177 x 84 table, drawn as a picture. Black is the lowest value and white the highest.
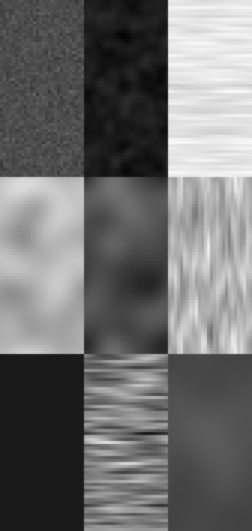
It is made of 3 by 3 panels. Panel 1,1: low, fine-grained, faint in contrast. Panel 1,2: very low, blotchy, faint in contrast. Panel 1,3: very high, streaked across, faint in contrast. Panel 2,1: high, smooth. Panel 2,2: low, smooth. Panel 2,3: high, streaked downward. Panel 3,1: very low, flat. Panel 3,2: middling, streaked across, strong in contrast. Panel 3,3: low, smooth, faint in contrast.
